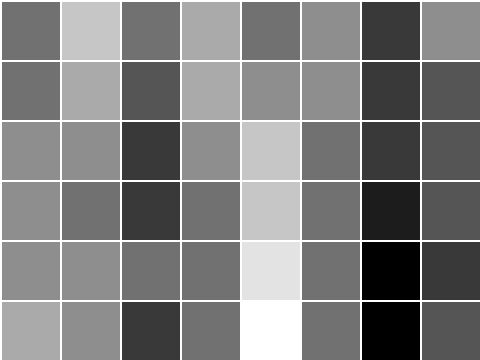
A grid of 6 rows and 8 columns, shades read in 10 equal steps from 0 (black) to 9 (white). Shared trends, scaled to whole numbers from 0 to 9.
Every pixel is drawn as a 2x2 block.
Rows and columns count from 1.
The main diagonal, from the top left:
4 6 2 4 8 4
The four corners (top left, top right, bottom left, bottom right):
4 5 6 3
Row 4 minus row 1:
1 -3 -2 -2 3 -1 -1 -2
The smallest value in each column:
4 4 2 4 4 4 0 2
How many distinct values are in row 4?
6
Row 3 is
5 5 2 5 7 4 2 3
